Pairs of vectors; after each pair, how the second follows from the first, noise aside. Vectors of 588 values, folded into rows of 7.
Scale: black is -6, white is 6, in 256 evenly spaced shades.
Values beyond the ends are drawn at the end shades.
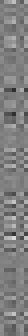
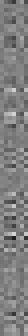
negated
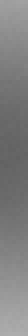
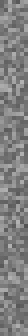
shuffled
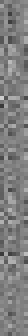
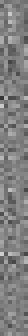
negated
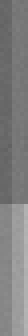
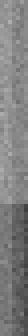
negated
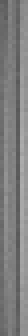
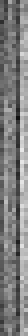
scaled up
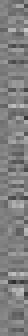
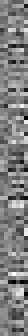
scaled up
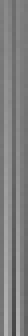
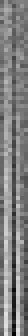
scaled up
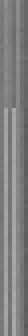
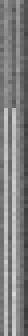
scaled up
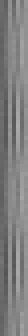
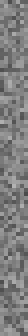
shuffled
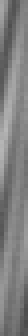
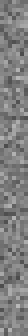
shuffled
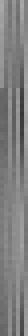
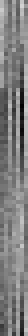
scaled up
